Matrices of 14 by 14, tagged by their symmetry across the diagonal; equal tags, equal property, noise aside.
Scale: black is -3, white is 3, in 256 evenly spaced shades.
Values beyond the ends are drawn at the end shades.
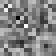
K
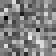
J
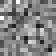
K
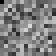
K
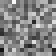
J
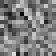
J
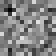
K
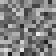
J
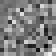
K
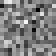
J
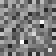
K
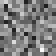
J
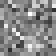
J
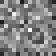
K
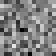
J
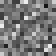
K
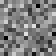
K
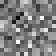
K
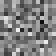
J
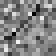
K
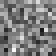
J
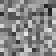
J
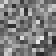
K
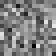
J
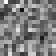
J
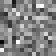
J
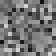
K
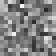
J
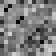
K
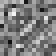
K
